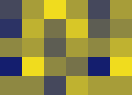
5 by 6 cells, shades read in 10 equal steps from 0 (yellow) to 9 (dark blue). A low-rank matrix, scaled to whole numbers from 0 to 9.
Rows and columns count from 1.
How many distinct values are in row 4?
4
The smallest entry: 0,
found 3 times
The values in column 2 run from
0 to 4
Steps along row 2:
down up down up down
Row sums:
23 26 22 27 23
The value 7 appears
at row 1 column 1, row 1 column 5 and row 5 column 3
